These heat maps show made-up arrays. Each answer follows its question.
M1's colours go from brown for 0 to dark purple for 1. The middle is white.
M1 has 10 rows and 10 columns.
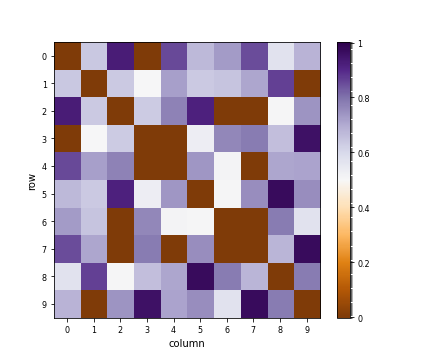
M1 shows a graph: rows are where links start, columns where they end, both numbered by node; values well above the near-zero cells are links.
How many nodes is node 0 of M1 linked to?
8
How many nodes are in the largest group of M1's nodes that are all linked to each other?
6
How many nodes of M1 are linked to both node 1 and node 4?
5
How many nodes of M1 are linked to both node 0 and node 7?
4
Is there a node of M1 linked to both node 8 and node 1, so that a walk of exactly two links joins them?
yes
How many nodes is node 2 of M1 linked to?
7
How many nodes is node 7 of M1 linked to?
6
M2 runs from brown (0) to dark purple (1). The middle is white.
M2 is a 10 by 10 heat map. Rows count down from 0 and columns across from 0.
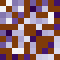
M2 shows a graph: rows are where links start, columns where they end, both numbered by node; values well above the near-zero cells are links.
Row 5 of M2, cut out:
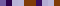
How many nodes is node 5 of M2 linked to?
7
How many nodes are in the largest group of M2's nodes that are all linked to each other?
5
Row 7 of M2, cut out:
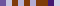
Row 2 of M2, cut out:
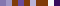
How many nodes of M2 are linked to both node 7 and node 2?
6
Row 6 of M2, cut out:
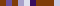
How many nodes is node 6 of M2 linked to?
5
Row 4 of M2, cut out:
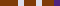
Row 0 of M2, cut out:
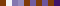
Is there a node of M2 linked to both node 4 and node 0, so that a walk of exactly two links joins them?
yes
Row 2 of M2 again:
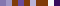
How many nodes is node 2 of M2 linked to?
6
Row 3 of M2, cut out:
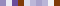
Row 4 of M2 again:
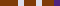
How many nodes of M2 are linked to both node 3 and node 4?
1
